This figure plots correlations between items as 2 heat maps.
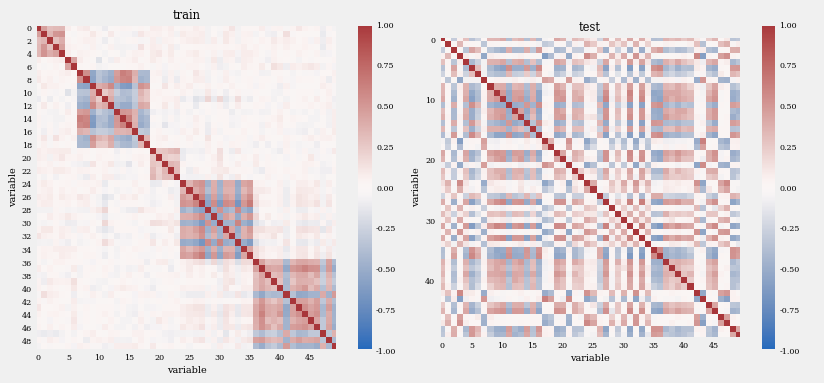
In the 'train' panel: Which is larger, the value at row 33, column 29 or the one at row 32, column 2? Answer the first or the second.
the second
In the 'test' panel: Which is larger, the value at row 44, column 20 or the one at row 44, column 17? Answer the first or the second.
the first
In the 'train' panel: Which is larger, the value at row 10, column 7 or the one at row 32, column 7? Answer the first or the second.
the second
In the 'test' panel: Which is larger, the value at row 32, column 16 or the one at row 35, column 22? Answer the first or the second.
the first
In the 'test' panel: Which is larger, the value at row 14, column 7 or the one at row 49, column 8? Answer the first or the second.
the first
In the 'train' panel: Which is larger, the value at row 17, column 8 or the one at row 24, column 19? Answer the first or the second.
the second
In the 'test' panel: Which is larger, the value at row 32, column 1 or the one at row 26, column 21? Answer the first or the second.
the first
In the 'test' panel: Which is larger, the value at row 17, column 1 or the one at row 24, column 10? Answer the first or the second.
the second
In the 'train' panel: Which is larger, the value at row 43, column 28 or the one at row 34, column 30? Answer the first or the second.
the first
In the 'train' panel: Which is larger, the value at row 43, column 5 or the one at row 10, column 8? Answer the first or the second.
the first
